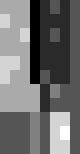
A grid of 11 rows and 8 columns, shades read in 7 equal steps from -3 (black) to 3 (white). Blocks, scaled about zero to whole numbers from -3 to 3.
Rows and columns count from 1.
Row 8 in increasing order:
-2 -1 -1 -1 1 1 1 1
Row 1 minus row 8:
0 0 0 -4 0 0 -1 0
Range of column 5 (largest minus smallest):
1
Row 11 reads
-1 -1 -1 0 -1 2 2 -1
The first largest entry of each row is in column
1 1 3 1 1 1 1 1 6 7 6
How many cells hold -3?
6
